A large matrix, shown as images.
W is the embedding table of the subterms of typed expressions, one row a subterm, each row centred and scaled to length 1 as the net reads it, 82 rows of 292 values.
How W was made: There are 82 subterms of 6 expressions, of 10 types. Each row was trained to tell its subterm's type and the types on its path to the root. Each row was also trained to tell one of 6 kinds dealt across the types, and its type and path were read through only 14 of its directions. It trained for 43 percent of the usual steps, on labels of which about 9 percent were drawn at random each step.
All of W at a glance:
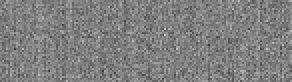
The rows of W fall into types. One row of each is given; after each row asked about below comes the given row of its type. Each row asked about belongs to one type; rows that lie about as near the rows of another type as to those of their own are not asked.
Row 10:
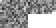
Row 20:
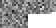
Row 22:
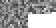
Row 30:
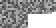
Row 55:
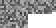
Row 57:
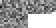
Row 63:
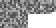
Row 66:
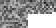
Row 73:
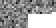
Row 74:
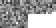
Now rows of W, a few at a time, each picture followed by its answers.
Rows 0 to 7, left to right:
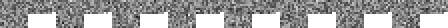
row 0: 55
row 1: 73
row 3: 57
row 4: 74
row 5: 55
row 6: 63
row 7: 63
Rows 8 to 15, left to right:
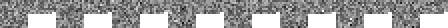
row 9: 30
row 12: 63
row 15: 20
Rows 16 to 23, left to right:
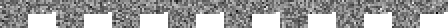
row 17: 55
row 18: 55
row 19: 66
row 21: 66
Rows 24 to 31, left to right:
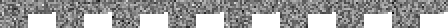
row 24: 55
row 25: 74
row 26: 73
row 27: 55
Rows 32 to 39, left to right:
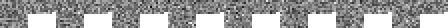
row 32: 57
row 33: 57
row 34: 30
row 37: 20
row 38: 73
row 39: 20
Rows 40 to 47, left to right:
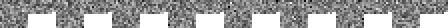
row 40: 74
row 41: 57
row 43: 57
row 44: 63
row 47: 57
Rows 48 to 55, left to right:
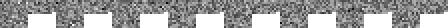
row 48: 66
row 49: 66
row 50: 74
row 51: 10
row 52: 57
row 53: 22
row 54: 74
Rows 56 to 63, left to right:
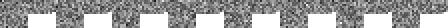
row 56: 73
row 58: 66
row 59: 30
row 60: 10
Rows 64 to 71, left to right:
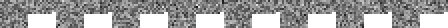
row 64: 30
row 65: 63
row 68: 30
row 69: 66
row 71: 66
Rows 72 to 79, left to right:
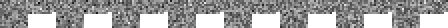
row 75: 10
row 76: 63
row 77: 63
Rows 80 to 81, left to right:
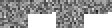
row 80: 10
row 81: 55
